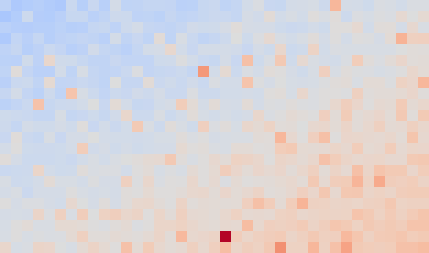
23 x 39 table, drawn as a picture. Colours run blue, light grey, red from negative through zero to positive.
Slope: up to the bottom right. Stripes: none. Grain: fine. Ninth with the lowest average: top left. Mirror symmetry: none.
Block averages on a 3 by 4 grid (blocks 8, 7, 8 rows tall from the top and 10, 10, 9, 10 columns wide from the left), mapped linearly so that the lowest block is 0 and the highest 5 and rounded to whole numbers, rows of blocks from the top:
0 1 2 3 | 1 2 3 4 | 2 3 4 5
